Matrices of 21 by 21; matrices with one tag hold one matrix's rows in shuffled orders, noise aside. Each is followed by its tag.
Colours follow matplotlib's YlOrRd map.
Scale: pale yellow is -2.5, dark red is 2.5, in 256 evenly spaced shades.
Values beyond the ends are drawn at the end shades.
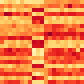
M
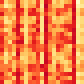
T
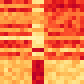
M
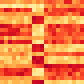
M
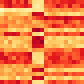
M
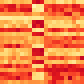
M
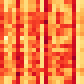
T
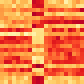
M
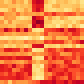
M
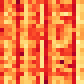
T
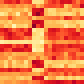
M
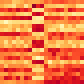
M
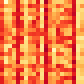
T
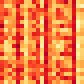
T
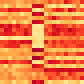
M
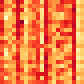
T
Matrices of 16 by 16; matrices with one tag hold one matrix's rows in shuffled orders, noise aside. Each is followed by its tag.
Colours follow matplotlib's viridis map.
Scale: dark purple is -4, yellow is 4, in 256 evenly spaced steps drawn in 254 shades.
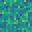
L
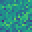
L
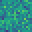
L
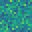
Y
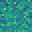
L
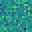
L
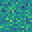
Y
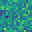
L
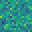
Y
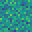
Y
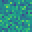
Y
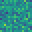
L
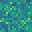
Y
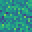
L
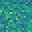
Y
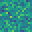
Y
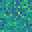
L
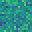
L
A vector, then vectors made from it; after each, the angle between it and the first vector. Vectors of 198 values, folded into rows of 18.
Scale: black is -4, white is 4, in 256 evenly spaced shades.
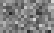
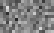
orthogonal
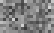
partly aligned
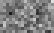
nearly parallel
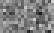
nearly parallel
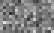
partly aligned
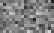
nearly opposite
